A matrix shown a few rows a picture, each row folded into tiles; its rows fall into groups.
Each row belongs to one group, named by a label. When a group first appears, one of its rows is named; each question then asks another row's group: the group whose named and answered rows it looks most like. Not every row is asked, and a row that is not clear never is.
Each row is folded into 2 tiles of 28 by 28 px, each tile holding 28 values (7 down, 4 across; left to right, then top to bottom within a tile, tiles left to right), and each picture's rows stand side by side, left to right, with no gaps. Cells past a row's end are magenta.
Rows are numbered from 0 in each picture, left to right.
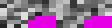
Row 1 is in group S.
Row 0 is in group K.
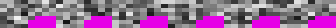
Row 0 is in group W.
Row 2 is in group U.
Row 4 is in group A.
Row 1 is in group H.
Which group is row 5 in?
A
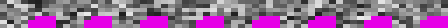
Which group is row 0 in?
H
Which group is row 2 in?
U
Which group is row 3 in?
W
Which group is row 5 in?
A
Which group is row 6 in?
W
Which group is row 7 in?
H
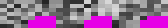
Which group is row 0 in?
K
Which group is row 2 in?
S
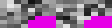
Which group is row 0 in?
U
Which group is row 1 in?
H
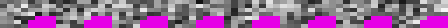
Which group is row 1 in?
W
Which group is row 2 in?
U
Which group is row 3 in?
S
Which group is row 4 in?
W
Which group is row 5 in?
U
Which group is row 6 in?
A
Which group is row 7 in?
W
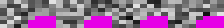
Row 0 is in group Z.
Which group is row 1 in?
H
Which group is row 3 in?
S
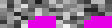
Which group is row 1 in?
H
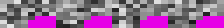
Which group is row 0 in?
H
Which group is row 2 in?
Z
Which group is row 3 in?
K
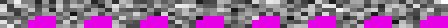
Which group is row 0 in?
H
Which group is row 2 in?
H
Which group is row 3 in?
K
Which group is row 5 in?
A
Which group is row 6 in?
K
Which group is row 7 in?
Z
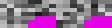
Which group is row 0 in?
U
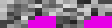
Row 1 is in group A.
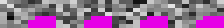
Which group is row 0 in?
U
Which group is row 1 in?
H
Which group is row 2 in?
A
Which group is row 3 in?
Z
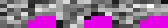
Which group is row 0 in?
K
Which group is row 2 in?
K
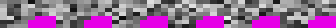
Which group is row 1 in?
Z
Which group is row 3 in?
K
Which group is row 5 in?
W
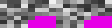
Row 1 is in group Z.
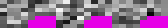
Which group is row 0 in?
K
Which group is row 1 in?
S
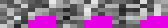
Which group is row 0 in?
Z
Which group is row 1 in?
A
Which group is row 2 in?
W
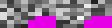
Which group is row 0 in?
Z
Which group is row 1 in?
S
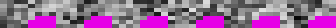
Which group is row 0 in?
W
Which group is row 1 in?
U
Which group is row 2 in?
H
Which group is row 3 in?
A
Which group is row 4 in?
W
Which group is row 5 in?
Z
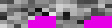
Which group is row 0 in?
H
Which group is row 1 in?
U
